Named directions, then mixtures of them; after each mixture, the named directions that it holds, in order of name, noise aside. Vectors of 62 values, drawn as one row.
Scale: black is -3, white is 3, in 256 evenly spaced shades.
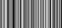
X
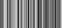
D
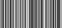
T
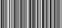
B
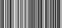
D, T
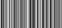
B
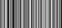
B, X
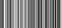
D, T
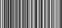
B, D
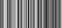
D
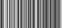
B, D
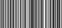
T, X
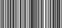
T, X
